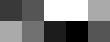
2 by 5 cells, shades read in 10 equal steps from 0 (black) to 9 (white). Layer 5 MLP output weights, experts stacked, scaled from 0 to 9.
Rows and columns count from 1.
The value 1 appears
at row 2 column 3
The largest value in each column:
6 4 9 9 6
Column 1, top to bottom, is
2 6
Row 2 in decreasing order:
6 4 3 1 0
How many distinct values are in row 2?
5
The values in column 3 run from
1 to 9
